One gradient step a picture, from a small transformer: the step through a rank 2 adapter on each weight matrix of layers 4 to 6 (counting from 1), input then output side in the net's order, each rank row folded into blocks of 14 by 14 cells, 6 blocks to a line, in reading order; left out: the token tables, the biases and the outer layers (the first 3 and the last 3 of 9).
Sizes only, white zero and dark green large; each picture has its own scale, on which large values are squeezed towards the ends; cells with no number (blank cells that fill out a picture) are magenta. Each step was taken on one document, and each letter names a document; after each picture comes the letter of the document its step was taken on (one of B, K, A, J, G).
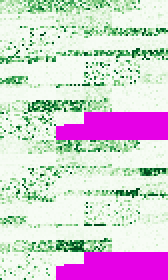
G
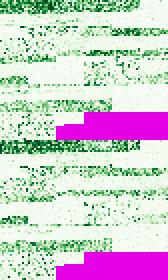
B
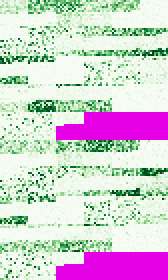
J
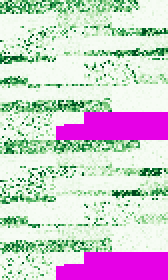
J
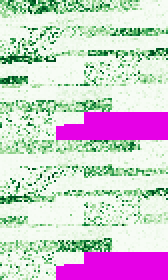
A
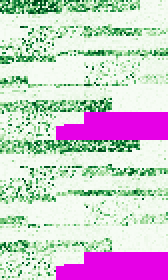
B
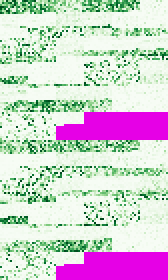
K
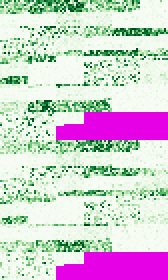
K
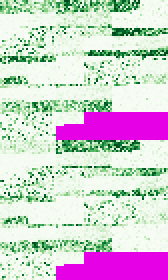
J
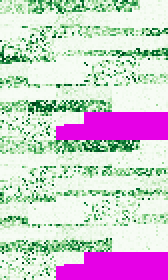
B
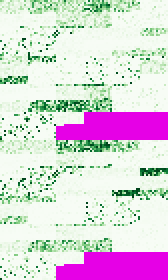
G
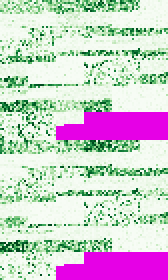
B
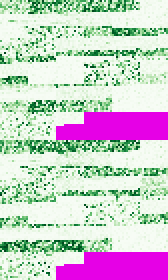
B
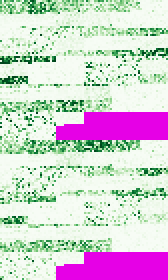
A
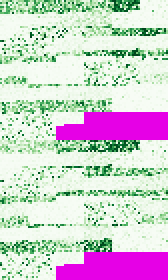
J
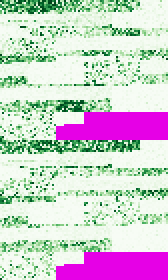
G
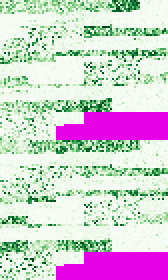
K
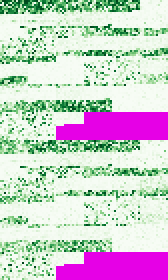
K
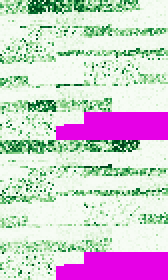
B
